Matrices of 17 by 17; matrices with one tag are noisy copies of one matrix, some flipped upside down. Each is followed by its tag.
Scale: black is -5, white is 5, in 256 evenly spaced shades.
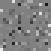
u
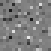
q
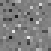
q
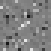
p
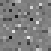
q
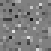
q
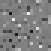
q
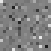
u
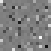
u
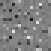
q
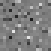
q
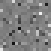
u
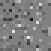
q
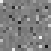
u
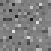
q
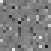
u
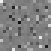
u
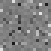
u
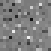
q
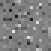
q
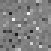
q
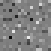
q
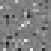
p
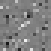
p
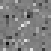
p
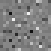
q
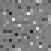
q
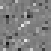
p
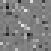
p
